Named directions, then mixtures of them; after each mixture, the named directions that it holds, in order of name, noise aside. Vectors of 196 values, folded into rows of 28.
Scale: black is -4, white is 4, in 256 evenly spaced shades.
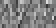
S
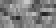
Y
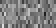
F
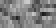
Y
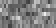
F, Y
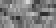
Y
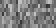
F, S, Y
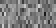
F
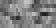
Y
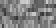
F, S, Y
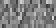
S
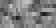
Y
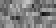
Y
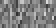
S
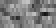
Y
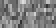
S, Y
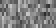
F, S, Y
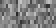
F, S, Y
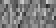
S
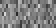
F, S
